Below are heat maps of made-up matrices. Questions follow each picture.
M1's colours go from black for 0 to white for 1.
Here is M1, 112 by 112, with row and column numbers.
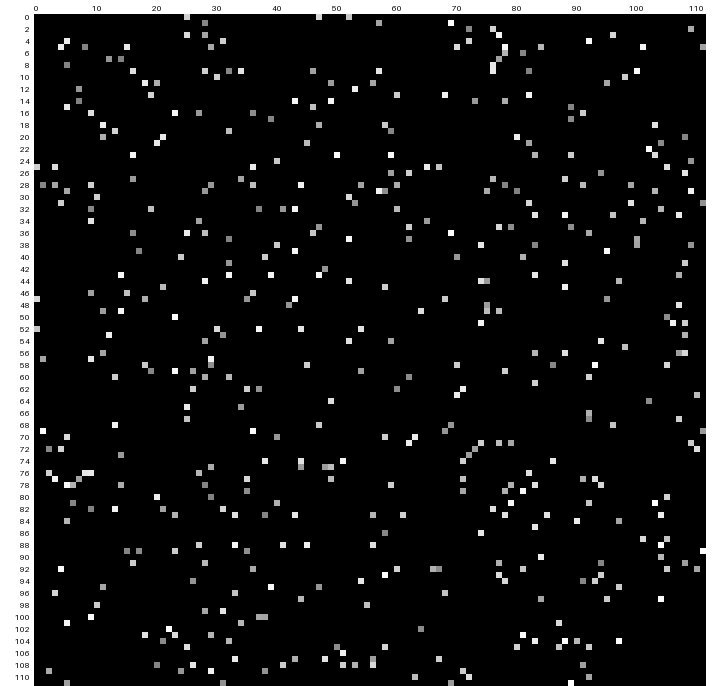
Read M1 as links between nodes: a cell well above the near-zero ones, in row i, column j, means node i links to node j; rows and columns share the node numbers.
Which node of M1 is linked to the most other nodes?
node 28
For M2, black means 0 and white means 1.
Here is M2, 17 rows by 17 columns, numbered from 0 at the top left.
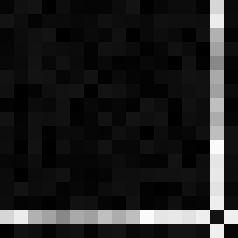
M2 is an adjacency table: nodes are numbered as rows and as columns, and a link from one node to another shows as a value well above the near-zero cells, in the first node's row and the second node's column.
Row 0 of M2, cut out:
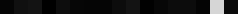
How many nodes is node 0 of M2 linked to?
1
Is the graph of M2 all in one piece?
yes
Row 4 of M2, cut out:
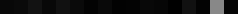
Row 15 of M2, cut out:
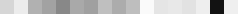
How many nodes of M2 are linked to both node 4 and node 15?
0
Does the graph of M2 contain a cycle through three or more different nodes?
no
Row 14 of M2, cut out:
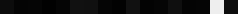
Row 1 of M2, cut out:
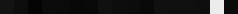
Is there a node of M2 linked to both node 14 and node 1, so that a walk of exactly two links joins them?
yes
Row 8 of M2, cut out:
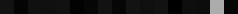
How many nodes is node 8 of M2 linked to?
1
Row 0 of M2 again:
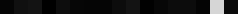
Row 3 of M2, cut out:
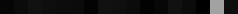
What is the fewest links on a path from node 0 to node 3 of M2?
2
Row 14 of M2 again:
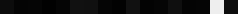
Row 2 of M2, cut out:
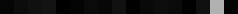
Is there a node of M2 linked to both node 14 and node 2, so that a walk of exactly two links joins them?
yes
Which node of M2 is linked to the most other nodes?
node 15
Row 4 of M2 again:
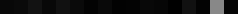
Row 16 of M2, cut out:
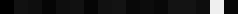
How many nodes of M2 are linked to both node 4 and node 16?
1
